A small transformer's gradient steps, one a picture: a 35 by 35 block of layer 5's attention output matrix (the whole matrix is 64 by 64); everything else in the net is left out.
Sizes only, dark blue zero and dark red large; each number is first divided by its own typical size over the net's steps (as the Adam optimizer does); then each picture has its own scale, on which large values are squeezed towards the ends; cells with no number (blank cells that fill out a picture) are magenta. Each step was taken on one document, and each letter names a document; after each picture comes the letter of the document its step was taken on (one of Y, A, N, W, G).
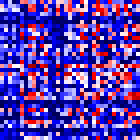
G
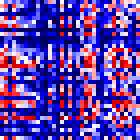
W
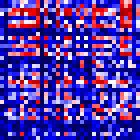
G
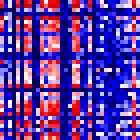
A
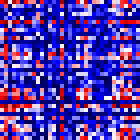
W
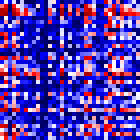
W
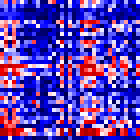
W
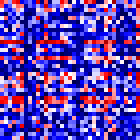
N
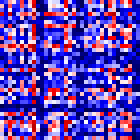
G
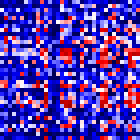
N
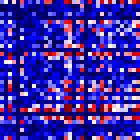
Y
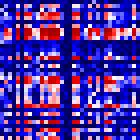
A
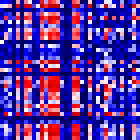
A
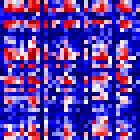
G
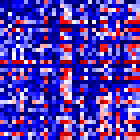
N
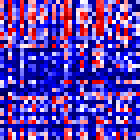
G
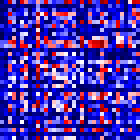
Y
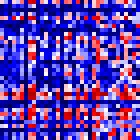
G
